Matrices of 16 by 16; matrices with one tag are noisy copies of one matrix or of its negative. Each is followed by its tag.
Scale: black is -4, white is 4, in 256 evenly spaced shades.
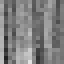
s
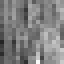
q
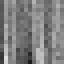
s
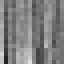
s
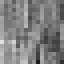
q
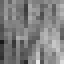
q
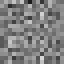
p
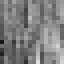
q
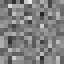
p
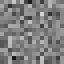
p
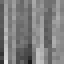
s
